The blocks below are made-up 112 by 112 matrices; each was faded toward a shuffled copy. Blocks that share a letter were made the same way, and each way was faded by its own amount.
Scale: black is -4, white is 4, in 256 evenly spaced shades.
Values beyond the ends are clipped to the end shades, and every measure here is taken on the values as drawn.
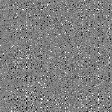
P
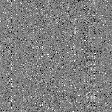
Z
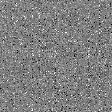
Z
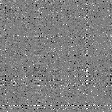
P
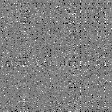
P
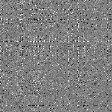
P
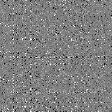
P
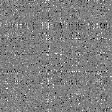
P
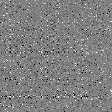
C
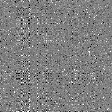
P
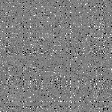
P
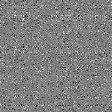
C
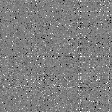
C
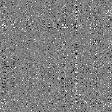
P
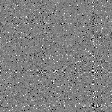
C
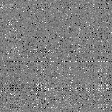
P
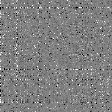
P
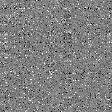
C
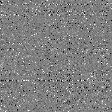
C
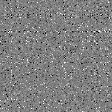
C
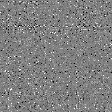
C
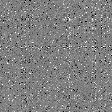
C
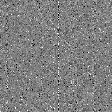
Z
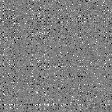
P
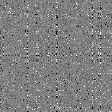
P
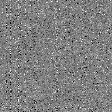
Z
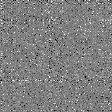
C
